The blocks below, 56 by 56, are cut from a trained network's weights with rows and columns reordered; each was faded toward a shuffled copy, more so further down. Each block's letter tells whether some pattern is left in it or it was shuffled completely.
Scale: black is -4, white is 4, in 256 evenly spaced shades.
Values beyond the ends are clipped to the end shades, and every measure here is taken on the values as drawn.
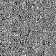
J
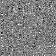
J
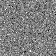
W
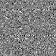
J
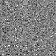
J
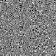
J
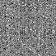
J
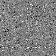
J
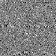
J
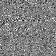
J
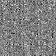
J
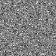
J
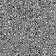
J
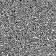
W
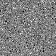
W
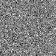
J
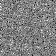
W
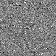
J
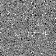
J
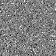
J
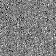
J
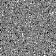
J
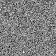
W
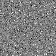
W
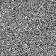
J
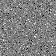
W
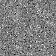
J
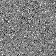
J
